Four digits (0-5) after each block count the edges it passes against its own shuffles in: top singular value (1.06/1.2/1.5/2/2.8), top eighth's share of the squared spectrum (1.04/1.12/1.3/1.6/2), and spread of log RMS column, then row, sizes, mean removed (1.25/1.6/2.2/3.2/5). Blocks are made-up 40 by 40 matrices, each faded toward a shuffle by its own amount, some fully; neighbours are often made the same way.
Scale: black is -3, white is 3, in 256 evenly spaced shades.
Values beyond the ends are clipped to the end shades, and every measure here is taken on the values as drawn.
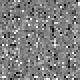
0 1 1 0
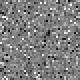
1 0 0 0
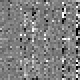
2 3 3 0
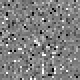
1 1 1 0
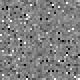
0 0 0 0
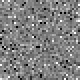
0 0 0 0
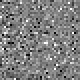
3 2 1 1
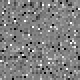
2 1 0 0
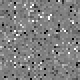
2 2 0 0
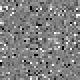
3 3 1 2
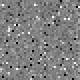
0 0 0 0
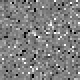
0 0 0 0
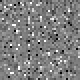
1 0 1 0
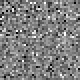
0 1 0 2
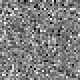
0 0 0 1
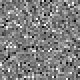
0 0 0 1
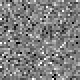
0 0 0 0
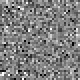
0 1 0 1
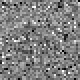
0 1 0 0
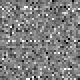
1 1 0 2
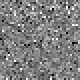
0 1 0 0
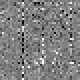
3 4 2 1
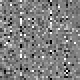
3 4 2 1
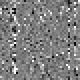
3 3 2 0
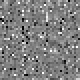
1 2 1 0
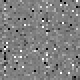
2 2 0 0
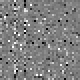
2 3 2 0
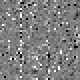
2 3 1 1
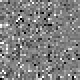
2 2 1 0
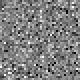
1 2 1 0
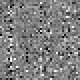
2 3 2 1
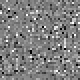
1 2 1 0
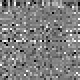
4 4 1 2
